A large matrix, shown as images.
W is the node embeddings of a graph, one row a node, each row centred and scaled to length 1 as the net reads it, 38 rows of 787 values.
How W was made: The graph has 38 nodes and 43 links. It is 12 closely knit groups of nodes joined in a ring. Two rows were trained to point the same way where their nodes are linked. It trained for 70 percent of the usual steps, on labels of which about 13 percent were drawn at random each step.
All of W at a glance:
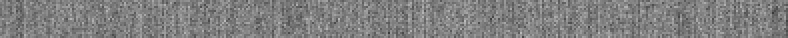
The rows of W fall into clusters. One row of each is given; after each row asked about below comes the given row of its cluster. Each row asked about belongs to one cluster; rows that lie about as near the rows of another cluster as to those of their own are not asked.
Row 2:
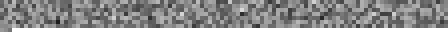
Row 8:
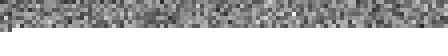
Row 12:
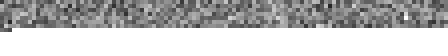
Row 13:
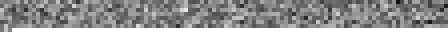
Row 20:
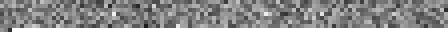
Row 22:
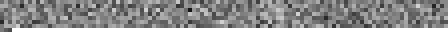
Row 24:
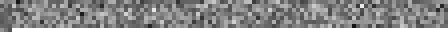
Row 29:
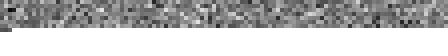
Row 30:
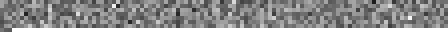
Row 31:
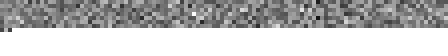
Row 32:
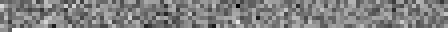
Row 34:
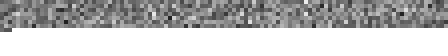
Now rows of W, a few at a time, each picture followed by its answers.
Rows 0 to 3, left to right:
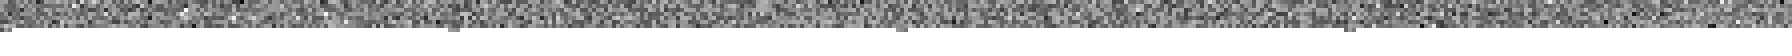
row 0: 22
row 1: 24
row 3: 29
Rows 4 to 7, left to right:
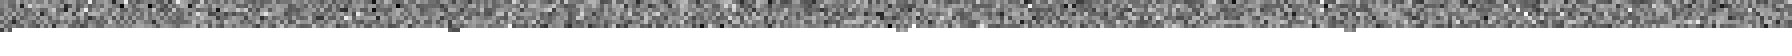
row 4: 13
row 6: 24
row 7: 24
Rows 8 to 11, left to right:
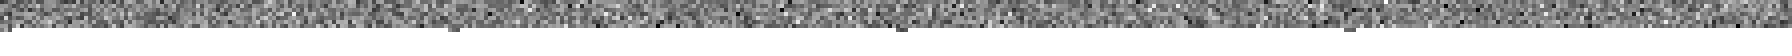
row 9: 12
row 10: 12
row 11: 34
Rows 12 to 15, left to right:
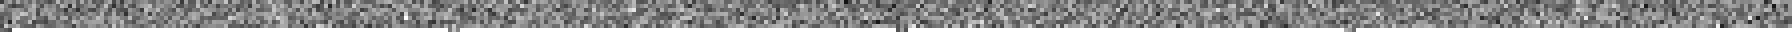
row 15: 8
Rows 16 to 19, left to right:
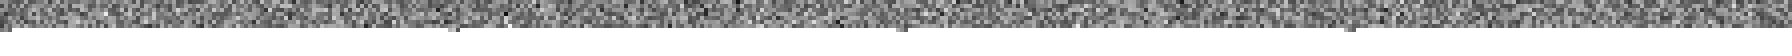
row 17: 32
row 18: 20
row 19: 20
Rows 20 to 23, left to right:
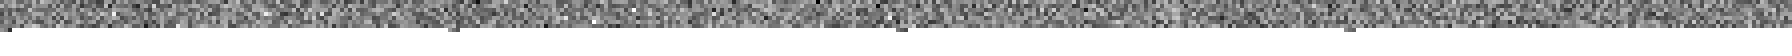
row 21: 32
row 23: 2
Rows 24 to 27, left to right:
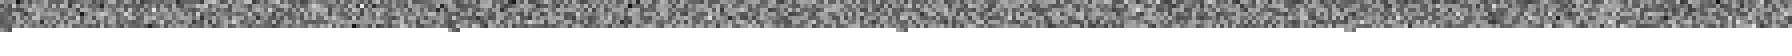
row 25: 30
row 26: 2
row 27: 8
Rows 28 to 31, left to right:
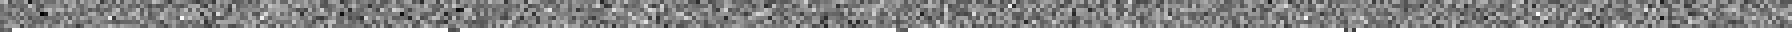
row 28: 22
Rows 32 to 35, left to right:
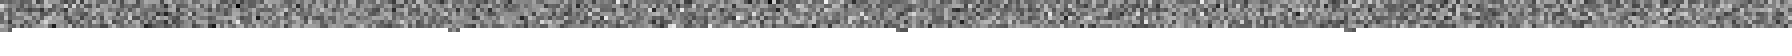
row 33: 31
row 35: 29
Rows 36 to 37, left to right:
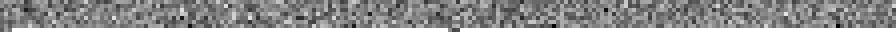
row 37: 30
